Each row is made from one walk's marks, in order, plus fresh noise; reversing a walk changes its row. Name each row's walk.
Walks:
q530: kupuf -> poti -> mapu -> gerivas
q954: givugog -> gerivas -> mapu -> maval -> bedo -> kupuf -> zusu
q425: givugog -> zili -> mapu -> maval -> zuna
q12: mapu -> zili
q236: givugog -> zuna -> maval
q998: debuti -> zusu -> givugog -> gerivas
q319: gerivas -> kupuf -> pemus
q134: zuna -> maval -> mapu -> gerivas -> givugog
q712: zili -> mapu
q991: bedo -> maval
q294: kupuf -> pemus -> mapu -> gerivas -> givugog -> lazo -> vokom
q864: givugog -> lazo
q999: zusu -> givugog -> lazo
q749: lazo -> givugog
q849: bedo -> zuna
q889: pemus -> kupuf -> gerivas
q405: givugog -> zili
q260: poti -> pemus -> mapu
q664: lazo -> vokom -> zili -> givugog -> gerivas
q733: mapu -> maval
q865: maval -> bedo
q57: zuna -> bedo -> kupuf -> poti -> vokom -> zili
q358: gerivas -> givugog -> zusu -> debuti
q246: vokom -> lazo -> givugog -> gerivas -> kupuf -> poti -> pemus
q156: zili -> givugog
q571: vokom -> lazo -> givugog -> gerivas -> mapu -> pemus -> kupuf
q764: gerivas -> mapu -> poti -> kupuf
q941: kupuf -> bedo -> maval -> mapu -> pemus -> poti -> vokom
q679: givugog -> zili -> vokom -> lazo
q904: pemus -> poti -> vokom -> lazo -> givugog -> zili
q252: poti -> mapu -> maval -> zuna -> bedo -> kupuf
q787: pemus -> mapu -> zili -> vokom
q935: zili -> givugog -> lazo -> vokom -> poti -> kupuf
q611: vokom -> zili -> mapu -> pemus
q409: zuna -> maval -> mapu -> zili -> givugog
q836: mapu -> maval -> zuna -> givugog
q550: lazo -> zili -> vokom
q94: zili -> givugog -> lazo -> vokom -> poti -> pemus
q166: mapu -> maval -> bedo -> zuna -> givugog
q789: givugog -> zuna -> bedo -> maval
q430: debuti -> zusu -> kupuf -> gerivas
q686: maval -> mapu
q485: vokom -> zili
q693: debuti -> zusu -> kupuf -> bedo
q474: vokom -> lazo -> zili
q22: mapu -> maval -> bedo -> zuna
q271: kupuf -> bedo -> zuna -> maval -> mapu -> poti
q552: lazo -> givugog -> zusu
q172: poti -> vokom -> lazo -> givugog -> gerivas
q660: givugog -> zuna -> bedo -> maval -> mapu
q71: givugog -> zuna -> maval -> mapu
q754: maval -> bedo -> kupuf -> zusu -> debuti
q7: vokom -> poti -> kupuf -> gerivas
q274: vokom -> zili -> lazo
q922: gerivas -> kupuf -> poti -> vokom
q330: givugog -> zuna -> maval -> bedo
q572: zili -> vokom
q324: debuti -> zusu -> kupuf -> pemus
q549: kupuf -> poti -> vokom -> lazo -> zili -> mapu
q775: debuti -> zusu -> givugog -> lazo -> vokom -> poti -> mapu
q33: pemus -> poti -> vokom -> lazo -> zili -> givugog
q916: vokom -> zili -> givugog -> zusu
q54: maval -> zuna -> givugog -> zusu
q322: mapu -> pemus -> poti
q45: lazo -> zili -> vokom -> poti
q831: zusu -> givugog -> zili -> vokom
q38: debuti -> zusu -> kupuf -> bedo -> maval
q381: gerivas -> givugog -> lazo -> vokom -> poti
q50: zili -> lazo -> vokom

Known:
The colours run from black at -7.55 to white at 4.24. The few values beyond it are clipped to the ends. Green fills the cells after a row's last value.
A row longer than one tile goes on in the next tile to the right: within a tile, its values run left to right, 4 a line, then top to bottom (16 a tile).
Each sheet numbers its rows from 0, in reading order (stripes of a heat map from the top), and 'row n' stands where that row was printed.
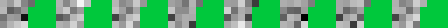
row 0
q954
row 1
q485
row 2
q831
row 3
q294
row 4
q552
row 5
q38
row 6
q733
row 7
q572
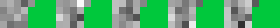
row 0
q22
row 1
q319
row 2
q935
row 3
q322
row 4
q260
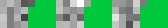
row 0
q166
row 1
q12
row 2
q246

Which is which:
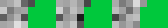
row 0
q54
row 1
q999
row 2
q787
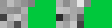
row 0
q236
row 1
q274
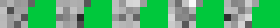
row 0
q134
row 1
q864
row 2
q405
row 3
q611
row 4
q550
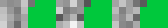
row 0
q94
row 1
q916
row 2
q836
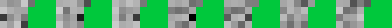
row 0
q679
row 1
q749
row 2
q156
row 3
q330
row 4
q789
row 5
q849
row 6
q381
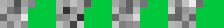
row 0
q922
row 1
q660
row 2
q941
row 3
q549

